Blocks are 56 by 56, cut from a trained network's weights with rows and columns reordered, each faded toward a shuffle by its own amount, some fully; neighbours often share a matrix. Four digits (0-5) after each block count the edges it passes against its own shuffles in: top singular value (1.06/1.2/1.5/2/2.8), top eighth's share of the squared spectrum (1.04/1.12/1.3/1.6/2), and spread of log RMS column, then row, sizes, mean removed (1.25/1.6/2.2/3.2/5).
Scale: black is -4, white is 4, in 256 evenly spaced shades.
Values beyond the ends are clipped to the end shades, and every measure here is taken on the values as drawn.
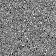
1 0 0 0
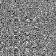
3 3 1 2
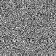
2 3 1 1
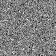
0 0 0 0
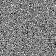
0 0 0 0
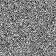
0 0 0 0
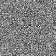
3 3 1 1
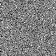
0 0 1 0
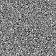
1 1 0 0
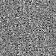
2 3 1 1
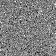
0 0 0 0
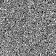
0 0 0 0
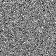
0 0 0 0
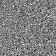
0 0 0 0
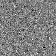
1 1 0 1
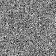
2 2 0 1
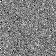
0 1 0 0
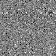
2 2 0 1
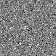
2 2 0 1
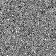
0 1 0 0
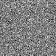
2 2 1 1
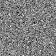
1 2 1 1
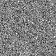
1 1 0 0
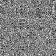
2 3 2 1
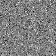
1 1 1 0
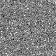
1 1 0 0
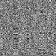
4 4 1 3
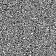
0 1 0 0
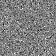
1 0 0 0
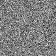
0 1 0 0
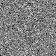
1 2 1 0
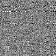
3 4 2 2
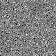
1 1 0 0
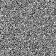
1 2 0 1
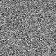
2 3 0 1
